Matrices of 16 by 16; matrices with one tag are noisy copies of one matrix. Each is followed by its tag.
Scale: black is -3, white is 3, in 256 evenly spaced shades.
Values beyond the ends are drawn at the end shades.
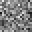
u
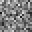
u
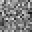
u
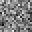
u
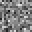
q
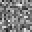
q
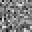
q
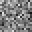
u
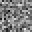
q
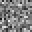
q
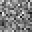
u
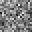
u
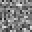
q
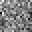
u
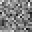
u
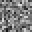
q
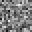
q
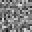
q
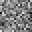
u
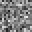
q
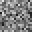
u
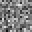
q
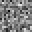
q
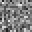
q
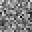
u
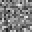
q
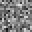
q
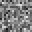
q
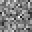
u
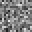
q
